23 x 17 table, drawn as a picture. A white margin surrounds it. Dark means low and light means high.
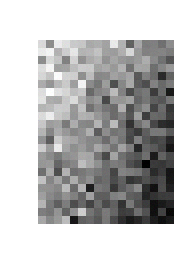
Stripes: none. Slope: up to the top left. Mirror symmetry: none. Ninth with the lowest average: bottom right. Ninth with the highest average: top left. Grain: fine.
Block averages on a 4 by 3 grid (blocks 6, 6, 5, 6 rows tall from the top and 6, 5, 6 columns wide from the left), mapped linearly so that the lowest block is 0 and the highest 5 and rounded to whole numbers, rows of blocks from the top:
5 4 3 | 5 3 1 | 3 3 1 | 3 1 0
